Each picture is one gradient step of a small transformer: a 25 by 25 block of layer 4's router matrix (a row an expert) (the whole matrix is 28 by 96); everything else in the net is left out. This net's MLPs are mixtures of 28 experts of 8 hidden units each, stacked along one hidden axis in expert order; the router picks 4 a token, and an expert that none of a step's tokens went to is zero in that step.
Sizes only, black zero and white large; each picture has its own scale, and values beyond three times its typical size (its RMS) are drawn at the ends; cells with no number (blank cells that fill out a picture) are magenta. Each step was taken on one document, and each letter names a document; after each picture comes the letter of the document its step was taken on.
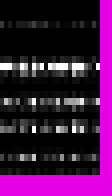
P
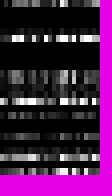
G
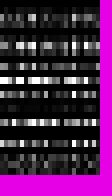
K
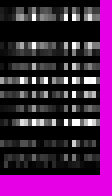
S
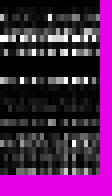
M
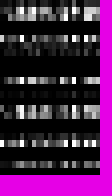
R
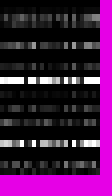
K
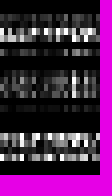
M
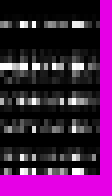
P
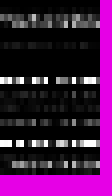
K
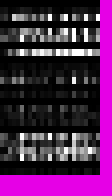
M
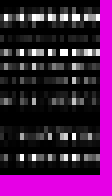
M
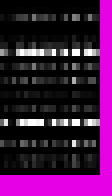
S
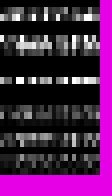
R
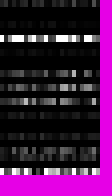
G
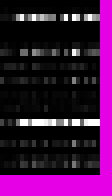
S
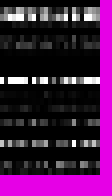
K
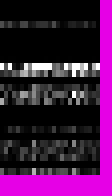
P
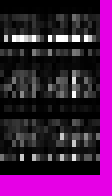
M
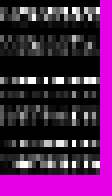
R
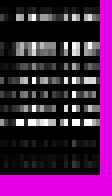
S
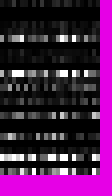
G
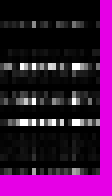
P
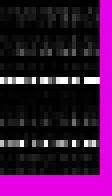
R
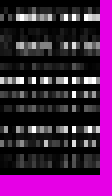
R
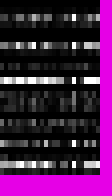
K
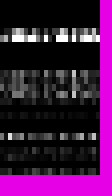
G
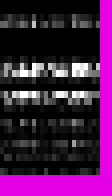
P
